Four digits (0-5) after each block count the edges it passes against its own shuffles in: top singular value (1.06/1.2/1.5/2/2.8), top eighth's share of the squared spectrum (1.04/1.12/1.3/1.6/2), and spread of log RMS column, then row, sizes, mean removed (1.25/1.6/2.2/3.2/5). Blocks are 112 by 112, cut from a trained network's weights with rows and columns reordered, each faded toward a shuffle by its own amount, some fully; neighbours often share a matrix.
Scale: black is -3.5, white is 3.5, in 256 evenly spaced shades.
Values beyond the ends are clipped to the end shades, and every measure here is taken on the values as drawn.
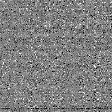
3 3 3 1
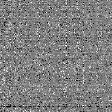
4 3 3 2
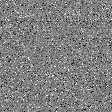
1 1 0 0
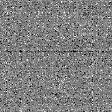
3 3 2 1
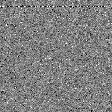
3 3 1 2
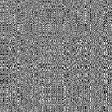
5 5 4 3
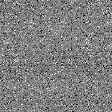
2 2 2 0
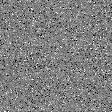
1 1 0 0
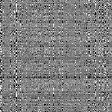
4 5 4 2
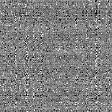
3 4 3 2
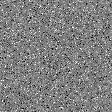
0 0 0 0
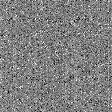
2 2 0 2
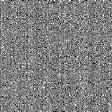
3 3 1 3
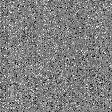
2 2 0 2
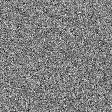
1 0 0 0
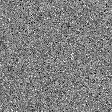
0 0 0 0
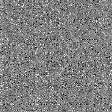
3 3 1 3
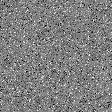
0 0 0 0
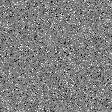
0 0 0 0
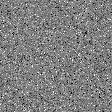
0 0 0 0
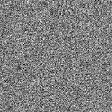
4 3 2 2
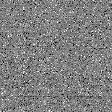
2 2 1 0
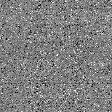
2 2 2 0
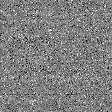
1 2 1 0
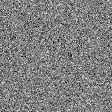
2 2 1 0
